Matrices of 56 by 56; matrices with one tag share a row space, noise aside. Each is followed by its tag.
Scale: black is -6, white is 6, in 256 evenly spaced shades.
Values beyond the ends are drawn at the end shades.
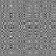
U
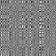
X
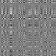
U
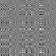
X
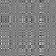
X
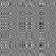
X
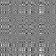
X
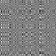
X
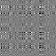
X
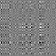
X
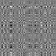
U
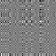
X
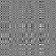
X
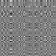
U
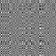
X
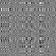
X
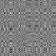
U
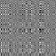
X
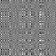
X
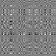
U
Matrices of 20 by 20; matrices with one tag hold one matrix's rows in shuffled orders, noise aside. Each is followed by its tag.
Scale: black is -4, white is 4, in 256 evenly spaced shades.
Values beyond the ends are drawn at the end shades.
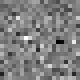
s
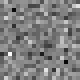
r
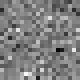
s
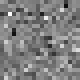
r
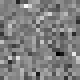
s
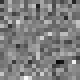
s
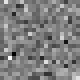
r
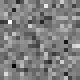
r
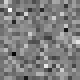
r
